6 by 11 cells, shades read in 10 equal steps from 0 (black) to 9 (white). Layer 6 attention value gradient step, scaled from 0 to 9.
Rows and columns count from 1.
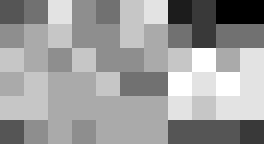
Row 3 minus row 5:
0 -1 -1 1 -1 -1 0 -1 2 -2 0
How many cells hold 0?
2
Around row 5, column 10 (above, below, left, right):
9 3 7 8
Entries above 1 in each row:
8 11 11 11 11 11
